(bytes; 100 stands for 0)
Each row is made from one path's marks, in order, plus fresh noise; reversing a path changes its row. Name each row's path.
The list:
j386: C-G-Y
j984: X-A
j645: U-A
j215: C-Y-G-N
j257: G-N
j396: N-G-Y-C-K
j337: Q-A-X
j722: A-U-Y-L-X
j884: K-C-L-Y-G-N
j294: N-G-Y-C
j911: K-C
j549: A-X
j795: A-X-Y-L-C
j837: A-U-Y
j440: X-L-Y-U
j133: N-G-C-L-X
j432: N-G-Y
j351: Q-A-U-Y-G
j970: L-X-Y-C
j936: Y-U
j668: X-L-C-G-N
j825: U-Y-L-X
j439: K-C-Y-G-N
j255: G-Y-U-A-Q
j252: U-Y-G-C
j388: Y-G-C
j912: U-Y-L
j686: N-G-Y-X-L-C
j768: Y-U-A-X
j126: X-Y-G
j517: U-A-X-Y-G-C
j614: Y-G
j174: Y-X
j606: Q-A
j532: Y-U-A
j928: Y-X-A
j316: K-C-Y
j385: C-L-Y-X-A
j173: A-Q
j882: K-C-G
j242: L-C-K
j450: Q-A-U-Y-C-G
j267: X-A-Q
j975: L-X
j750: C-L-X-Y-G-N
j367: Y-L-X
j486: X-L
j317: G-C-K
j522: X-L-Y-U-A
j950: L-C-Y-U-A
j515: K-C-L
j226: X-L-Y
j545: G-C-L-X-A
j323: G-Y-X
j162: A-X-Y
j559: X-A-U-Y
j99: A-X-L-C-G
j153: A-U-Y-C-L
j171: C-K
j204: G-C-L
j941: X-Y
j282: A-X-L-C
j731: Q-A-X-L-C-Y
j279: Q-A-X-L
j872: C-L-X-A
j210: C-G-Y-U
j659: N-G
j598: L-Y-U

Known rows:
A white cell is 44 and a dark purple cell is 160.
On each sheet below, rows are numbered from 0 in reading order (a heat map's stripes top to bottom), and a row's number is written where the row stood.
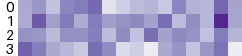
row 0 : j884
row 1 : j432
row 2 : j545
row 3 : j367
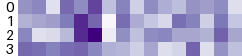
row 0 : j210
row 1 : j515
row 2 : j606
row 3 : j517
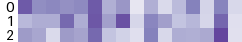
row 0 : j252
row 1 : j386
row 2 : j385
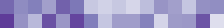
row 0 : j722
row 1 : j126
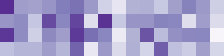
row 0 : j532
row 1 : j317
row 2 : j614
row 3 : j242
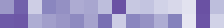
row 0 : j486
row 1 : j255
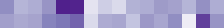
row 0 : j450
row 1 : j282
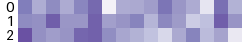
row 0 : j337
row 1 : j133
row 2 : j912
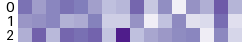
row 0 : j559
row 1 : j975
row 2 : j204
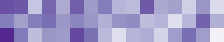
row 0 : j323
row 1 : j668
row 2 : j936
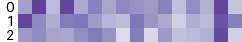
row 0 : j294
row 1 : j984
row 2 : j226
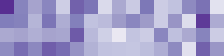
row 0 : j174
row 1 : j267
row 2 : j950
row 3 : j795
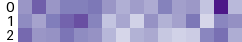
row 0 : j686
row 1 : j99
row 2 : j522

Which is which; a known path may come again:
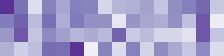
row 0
j928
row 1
j388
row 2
j486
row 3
j171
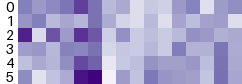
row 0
j153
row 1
j598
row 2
j645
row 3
j884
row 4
j731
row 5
j606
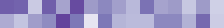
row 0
j323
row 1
j316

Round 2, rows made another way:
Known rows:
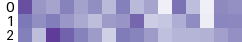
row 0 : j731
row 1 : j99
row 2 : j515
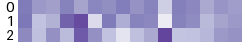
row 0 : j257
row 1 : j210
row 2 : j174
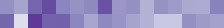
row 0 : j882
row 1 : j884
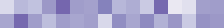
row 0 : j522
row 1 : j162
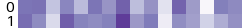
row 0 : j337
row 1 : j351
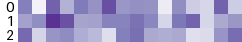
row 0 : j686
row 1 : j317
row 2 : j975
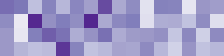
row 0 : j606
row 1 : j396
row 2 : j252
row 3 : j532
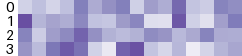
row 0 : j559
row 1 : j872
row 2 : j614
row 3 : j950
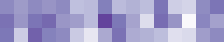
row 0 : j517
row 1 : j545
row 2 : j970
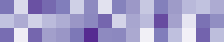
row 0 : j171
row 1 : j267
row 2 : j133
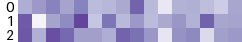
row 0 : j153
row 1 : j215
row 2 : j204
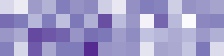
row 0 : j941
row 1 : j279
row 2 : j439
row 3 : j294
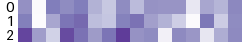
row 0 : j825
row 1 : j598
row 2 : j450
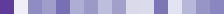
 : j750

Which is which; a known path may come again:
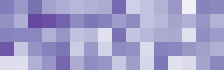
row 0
j282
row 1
j439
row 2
j795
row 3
j386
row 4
j440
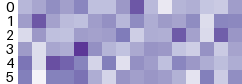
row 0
j153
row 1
j549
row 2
j984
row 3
j936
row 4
j171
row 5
j912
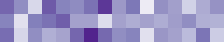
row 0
j351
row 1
j388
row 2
j659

